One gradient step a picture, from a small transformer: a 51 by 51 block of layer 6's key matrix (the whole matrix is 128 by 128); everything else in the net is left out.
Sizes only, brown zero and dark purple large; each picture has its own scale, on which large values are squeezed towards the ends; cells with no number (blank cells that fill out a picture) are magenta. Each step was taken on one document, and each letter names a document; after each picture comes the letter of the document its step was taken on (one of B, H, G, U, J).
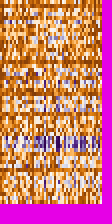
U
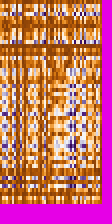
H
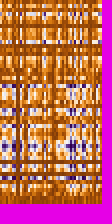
H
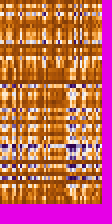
H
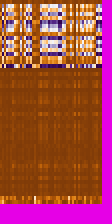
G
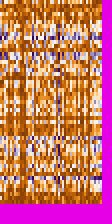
U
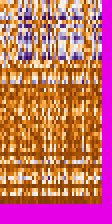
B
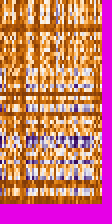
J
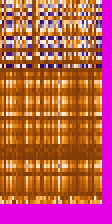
G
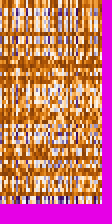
U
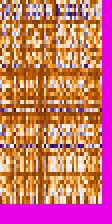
J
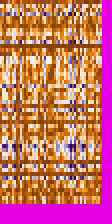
H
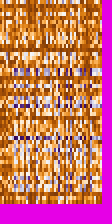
U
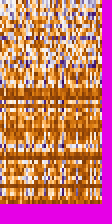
B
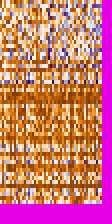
B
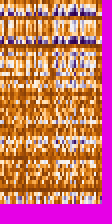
U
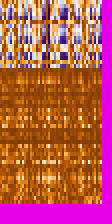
B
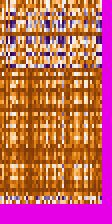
G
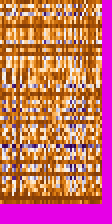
H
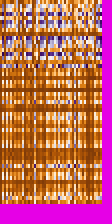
G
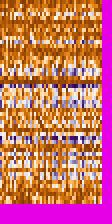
U
